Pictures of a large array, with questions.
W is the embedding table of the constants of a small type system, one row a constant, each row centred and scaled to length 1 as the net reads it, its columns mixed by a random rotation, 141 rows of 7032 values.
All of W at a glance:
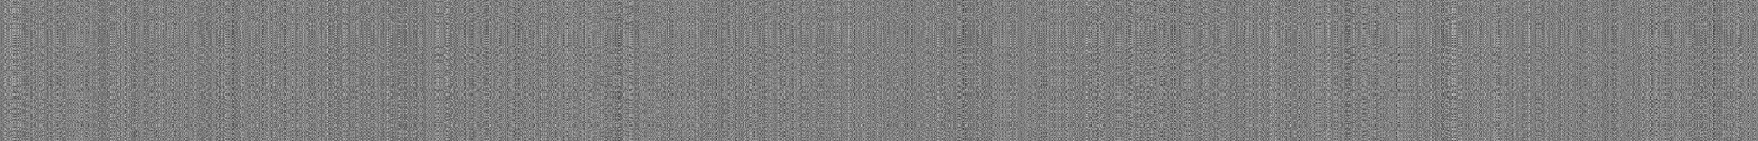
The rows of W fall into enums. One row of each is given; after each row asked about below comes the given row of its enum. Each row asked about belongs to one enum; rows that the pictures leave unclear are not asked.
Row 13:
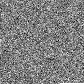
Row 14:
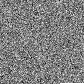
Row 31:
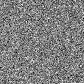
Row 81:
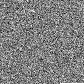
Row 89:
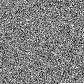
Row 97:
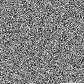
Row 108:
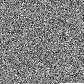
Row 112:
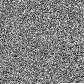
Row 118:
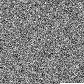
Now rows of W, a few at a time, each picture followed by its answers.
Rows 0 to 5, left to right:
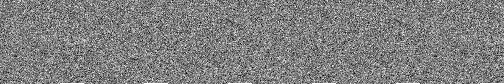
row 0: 112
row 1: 13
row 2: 108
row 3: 31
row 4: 108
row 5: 112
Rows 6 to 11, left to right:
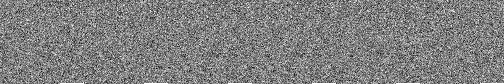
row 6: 89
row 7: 14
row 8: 118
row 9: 118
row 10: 112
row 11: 81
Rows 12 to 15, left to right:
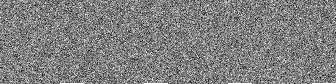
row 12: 118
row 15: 31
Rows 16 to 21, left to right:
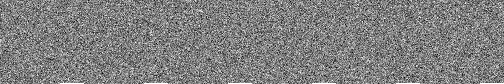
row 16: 13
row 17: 108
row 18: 81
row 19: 97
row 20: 31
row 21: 118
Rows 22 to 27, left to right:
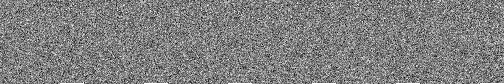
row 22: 89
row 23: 14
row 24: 14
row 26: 31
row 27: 112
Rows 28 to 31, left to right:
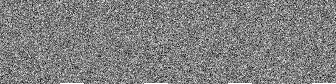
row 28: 14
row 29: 112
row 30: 118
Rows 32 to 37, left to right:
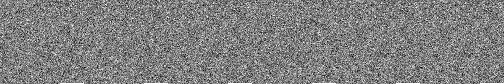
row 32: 89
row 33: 31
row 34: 118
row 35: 108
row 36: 118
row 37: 118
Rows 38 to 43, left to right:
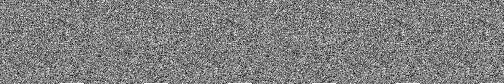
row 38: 108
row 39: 112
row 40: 108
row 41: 112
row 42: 108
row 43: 108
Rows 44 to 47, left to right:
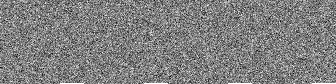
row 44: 118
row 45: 108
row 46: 14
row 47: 13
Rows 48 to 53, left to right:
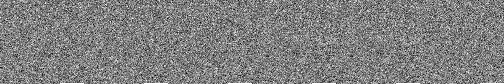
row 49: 31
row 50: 108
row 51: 112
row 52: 112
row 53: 97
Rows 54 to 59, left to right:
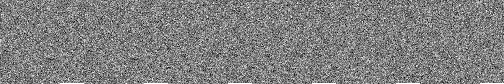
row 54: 13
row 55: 13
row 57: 118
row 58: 31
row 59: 14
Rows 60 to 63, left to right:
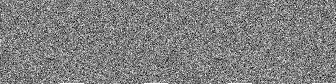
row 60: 13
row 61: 97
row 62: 13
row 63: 31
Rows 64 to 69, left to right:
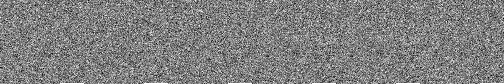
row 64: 118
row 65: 108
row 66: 81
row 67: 112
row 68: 112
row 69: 31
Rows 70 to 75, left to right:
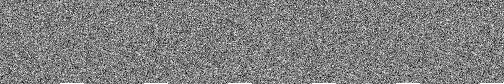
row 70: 14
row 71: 89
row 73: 31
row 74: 97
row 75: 89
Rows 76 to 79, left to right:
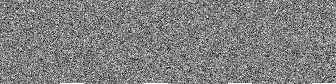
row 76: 81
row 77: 13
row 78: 118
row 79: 112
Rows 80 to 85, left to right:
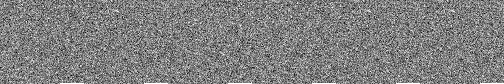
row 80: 31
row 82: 89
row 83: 118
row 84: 81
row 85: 81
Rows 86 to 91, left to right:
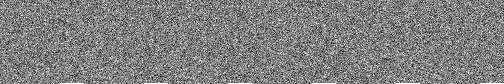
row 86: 108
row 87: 31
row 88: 31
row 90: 13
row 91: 97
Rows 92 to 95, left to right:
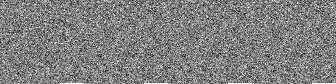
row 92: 108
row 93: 118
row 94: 118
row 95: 118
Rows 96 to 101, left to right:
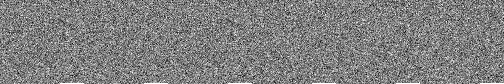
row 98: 108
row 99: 14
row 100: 89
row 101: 31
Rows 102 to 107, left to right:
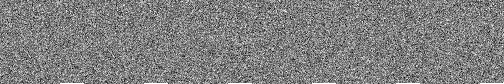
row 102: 14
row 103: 14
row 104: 112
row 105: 81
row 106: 31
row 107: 89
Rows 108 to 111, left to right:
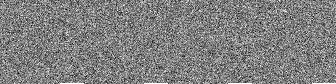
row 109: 14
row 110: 112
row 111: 81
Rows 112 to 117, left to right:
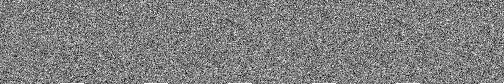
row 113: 14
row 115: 31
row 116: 108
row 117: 89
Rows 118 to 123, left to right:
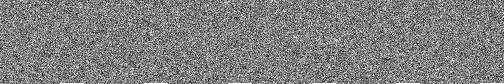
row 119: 108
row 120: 14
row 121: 112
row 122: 13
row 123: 31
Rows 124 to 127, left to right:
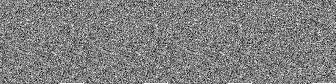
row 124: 89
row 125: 89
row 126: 89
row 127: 108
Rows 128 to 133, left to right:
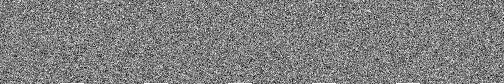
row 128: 112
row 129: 118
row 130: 97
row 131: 14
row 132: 81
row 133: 31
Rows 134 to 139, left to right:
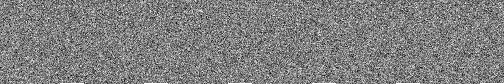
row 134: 31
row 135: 14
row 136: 81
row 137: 108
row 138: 118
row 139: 118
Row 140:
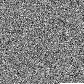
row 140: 108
